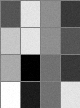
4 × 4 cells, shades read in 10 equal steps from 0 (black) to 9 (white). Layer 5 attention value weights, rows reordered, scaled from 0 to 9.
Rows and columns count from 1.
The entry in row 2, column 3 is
5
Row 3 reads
6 0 4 2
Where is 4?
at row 3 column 3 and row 4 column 3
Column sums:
25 17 18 15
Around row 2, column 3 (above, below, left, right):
5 4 8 3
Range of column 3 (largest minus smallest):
1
